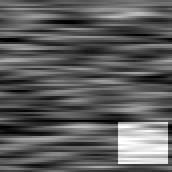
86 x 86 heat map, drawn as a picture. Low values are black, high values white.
The values are skewed, with a long tail toward high values. The ninth with the highest average is the bottom right. An odd patch, higher than its surroundings, sits in the bottom right. The halves do not mirror each other. The grain runs across in streaks.
